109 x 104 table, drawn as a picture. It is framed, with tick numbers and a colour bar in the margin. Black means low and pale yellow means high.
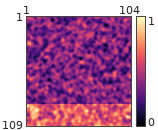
Average level on the scale: 40%. Stripes: none. Grain: blotchy. Seam: horizontal, 80% of the way down, the bottom part higher.
